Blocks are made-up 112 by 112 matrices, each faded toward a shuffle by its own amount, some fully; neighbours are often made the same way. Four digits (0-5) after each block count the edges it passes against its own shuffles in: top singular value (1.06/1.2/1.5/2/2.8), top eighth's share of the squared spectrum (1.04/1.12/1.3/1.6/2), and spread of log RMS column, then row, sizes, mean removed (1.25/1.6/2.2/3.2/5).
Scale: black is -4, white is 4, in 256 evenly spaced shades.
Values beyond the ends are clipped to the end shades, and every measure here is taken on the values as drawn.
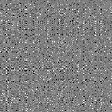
5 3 2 3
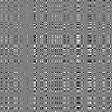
5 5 5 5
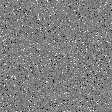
0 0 0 0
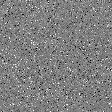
3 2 0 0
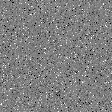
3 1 0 0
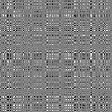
5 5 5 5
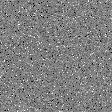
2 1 0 0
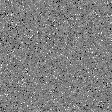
1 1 0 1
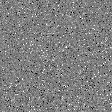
2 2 0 1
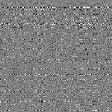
4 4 1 4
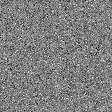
0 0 0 0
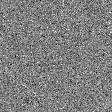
0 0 0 0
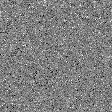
2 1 0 0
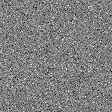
1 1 0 0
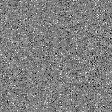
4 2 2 1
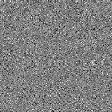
4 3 2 1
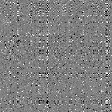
5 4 3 3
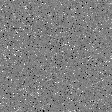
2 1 0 0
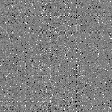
4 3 2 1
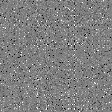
4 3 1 1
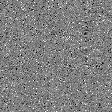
3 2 1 0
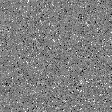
3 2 1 1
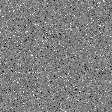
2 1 0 0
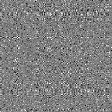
5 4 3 3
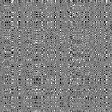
5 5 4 3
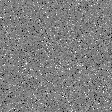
1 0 0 0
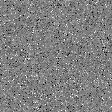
2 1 0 0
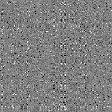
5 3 2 2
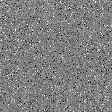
3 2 0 0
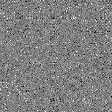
4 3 1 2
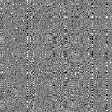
5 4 3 2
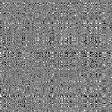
5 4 3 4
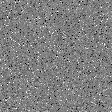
1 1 0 0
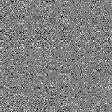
4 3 2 2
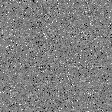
2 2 0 0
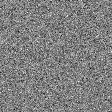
0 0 0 0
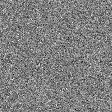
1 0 0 0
